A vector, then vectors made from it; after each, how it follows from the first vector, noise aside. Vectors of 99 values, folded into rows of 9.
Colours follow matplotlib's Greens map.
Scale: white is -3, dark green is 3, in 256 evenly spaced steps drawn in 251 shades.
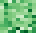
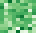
negated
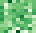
negated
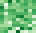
negated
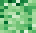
reversed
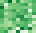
negated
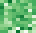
negated
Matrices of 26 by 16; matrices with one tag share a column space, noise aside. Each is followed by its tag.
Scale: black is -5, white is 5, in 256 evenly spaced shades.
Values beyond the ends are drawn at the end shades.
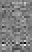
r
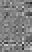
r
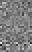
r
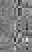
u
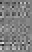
r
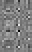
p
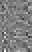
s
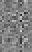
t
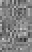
u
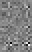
r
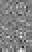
s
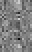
p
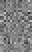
t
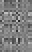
t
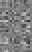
t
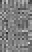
p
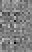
t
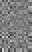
s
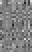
p
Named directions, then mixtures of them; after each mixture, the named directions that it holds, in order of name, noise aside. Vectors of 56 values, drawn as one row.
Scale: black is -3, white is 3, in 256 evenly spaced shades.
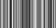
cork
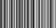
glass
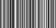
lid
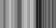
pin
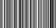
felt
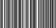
cork, felt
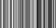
cork, pin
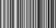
lid, pin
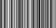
glass, pin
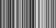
lid, pin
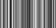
cork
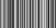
lid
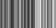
felt, glass, pin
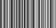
glass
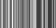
cork, pin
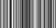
cork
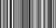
cork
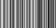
cork, lid, pin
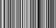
felt, lid, pin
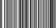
felt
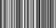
glass, pin
